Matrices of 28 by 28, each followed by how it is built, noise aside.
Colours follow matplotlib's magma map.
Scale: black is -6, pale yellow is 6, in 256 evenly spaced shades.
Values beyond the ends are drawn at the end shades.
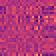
low rank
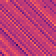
Toeplitz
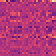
low rank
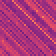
Toeplitz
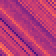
Toeplitz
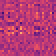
low rank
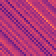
Toeplitz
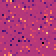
sparse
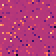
sparse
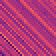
Toeplitz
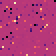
sparse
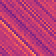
Toeplitz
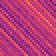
Toeplitz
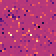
sparse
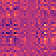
low rank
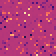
sparse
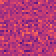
low rank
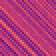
Toeplitz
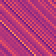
Toeplitz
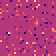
sparse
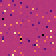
sparse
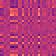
low rank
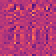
low rank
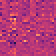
low rank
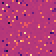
sparse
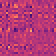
low rank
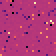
sparse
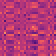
low rank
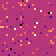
sparse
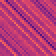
Toeplitz
